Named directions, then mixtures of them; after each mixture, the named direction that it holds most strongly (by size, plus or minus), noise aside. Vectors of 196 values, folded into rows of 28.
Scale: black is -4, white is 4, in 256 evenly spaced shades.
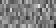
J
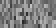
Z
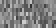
Z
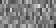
J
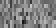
Z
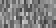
Z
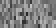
Z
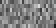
J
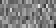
J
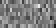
J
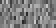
Z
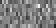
J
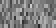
Z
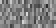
Z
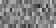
J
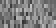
Z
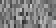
Z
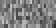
Z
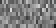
J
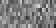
J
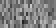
Z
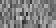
Z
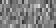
J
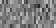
J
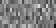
J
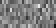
J
